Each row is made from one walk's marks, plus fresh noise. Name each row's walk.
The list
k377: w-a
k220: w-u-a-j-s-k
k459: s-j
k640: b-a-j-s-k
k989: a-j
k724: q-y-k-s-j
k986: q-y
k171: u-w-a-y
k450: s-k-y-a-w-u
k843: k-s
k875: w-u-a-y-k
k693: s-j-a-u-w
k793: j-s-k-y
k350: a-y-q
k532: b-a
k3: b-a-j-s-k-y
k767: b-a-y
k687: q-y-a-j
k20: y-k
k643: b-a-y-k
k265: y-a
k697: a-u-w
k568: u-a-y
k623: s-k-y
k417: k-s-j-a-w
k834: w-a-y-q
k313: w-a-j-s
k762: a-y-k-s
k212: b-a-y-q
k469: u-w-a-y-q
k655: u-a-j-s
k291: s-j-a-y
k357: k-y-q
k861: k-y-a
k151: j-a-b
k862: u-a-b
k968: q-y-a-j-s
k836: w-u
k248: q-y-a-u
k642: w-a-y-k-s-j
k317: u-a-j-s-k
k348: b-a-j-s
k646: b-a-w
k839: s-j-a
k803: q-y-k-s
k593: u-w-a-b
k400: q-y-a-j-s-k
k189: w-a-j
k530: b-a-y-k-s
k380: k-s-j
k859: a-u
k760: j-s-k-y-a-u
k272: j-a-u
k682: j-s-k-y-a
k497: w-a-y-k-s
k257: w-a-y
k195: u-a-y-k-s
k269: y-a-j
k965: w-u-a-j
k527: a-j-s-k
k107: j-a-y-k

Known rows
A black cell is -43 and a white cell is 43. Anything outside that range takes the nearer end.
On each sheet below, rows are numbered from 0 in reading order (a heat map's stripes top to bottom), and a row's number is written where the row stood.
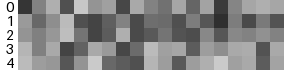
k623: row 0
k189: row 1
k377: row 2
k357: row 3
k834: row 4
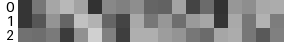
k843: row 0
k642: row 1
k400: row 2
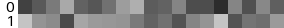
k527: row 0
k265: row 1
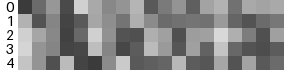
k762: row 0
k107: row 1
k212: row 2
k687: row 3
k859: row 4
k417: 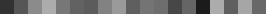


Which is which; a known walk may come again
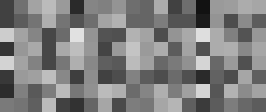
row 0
k843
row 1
k527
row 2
k212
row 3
k803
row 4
k350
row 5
k459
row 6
k195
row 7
k965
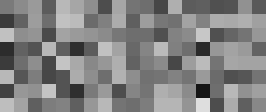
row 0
k291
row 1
k497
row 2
k265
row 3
k220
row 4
k762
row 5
k107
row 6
k836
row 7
k568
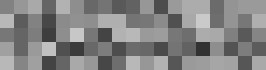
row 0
k257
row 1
k861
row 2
k400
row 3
k189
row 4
k357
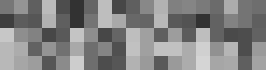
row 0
k697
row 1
k317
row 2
k687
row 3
k469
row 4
k834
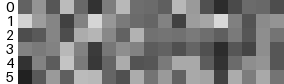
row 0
k655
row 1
k767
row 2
k682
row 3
k839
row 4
k693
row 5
k642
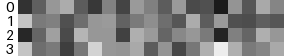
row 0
k380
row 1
k269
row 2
k793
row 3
k643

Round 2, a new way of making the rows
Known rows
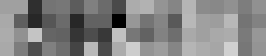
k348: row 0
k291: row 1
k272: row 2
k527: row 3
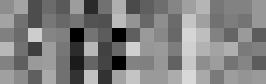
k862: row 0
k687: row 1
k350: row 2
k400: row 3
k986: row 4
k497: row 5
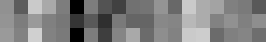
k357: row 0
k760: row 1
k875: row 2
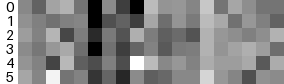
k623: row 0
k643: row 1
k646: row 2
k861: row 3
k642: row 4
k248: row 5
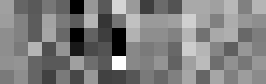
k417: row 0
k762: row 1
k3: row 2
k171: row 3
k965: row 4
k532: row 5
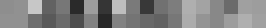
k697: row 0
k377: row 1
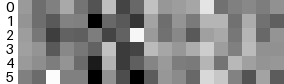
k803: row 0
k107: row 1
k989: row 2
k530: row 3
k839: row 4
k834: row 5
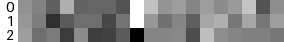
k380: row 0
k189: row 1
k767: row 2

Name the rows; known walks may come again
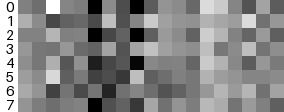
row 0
k834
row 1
k640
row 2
k212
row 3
k843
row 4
k171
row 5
k859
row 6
k151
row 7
k643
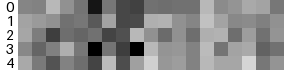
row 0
k265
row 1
k655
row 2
k269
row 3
k793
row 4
k527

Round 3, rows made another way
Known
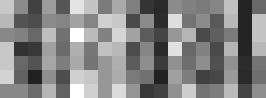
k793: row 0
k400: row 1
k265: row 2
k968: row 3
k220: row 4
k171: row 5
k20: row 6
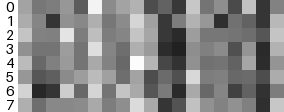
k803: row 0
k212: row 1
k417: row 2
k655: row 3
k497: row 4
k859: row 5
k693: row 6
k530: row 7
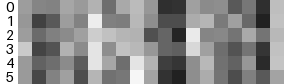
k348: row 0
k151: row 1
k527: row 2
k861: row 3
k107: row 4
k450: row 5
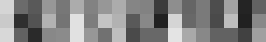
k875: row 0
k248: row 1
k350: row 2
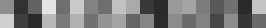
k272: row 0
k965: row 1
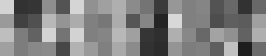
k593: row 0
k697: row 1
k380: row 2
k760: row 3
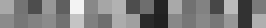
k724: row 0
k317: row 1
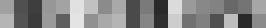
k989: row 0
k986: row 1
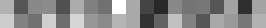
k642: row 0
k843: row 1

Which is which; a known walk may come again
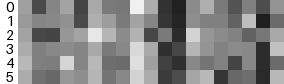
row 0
k450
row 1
k760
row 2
k989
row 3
k530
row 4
k313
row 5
k767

